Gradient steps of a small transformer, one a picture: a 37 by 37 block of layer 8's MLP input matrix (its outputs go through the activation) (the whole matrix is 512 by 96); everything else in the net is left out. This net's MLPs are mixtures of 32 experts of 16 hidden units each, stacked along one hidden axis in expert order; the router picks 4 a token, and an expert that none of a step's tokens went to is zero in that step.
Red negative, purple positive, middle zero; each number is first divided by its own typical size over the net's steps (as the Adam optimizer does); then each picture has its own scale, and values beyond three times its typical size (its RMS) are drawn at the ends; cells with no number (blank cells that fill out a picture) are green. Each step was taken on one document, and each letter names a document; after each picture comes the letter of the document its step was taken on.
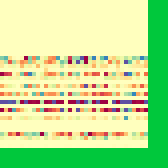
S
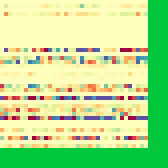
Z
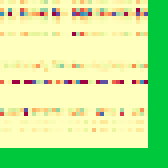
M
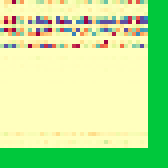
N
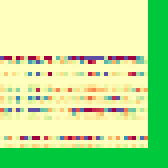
Z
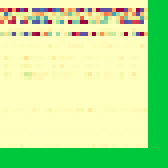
M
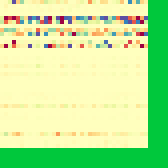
N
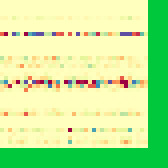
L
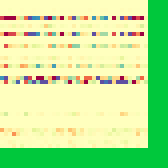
L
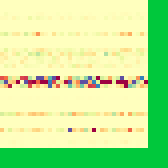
L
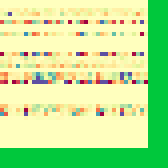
M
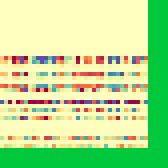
Z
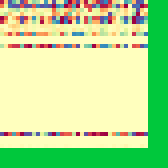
S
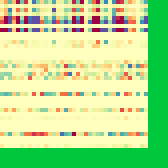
S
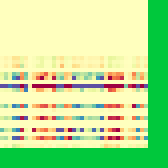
Z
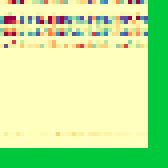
N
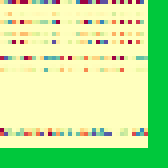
M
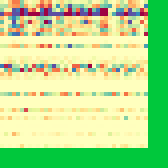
S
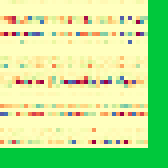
L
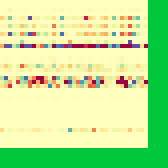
L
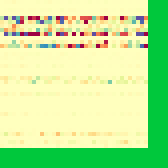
N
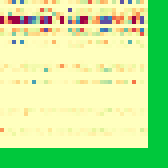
M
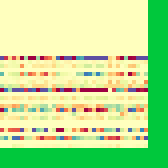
Z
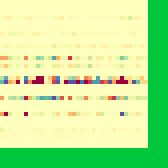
L
